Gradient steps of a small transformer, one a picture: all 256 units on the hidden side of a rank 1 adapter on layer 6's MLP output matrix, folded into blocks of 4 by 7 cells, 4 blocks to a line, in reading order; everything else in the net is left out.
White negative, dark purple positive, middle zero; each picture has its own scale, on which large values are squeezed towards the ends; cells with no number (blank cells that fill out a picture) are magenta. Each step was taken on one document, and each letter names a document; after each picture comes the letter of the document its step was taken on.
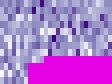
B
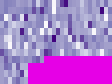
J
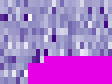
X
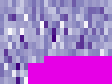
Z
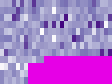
Z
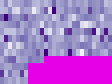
X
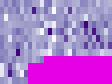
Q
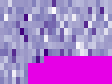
X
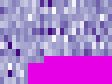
Q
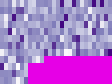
Z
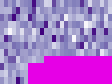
Z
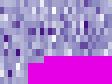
Q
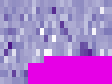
B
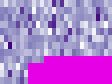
Q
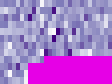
J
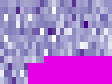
B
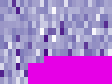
B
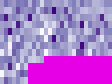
B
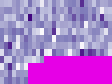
B
